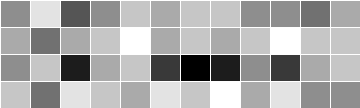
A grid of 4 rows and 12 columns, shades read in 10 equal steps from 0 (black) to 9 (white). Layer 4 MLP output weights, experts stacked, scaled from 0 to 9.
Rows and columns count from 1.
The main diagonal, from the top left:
5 4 1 7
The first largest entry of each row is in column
2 5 2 8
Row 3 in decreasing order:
7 7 7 6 6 5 5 2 2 1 1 0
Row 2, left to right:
6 4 6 7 9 6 7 6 7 9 7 7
